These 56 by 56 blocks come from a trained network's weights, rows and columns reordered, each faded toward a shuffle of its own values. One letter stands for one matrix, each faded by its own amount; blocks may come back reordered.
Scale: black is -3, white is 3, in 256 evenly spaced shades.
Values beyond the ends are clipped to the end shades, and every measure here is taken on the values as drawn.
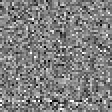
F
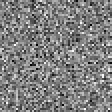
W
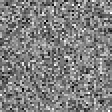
W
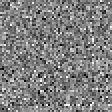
F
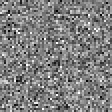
F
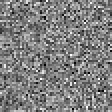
W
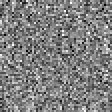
W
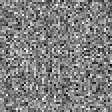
W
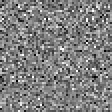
F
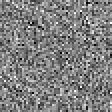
W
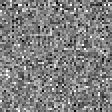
F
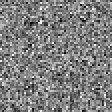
W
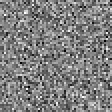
W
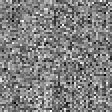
W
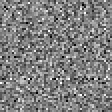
F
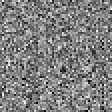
W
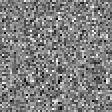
F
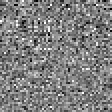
F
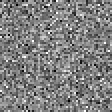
F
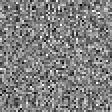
W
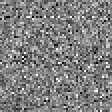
F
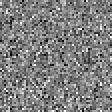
F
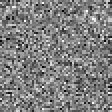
W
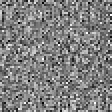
W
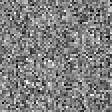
W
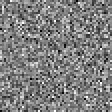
W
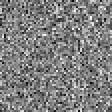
W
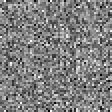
W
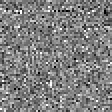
F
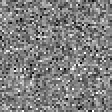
F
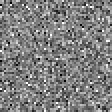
F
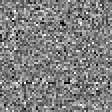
F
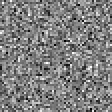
W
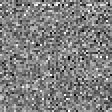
F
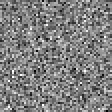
W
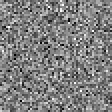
W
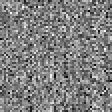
W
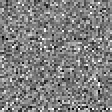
F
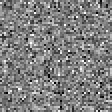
F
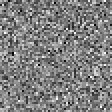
W
